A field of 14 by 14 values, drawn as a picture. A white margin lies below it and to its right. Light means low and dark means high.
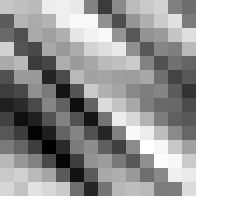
Calmest part: middle right. Grain: diagonal, down to the right. Mirror symmetry: none.
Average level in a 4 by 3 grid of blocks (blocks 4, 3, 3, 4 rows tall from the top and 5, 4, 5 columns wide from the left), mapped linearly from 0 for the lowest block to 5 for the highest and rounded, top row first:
101
313
532
230
